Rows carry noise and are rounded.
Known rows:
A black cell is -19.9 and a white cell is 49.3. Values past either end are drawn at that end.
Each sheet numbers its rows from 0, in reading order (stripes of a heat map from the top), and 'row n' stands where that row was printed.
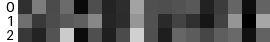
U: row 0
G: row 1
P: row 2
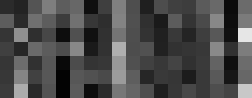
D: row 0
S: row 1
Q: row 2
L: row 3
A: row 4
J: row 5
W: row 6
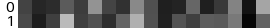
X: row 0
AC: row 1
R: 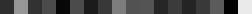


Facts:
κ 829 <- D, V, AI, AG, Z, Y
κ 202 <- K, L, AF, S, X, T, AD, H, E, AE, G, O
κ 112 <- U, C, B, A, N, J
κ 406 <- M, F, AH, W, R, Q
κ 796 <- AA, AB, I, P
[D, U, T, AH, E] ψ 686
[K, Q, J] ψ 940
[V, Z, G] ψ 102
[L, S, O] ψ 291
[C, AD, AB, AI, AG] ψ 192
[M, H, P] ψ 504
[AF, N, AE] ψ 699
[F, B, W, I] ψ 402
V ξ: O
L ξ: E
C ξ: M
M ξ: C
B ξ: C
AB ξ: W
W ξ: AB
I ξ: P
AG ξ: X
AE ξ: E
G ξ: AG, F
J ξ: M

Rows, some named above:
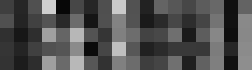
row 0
P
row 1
K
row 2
AG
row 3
AE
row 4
AG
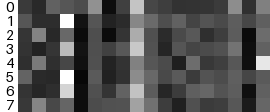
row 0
E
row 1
AB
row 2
N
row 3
AA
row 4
F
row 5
AB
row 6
I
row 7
B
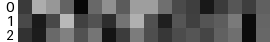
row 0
C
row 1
AC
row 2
AI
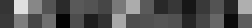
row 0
M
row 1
U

